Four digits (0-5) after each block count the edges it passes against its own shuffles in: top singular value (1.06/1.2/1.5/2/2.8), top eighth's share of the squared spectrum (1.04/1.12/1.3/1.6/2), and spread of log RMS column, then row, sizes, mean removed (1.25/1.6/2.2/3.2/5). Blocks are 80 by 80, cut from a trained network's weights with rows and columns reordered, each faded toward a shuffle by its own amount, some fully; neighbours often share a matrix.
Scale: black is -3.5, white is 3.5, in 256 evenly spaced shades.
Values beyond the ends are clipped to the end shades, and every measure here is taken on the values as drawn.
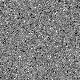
0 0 0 0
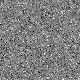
0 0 0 0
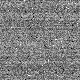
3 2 0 0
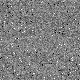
0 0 0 0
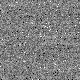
1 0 0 0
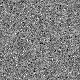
0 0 0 0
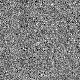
2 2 0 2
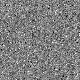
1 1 0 0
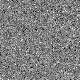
1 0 0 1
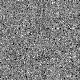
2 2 0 1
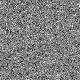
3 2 0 0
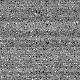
3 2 1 1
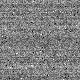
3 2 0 0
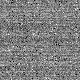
3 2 0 0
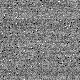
2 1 0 0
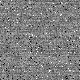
2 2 1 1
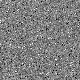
1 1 0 0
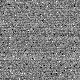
2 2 0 0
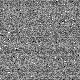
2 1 0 0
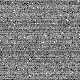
3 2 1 0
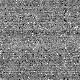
3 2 1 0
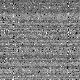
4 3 2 1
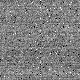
2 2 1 0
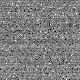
2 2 1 0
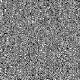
3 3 1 1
